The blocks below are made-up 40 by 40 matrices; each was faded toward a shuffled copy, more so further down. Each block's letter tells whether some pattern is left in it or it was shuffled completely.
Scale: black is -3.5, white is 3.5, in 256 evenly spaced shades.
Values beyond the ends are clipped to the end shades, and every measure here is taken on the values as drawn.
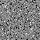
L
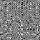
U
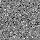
L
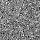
L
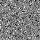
L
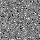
L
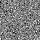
L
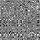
U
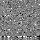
U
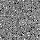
L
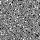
L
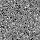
L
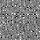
U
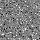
L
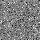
L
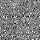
U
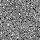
L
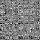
U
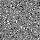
L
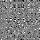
U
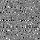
U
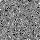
L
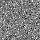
L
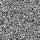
L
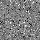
L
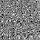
U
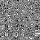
U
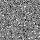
L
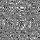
U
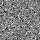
L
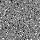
L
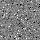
L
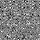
U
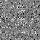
U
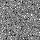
L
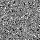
L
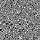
U
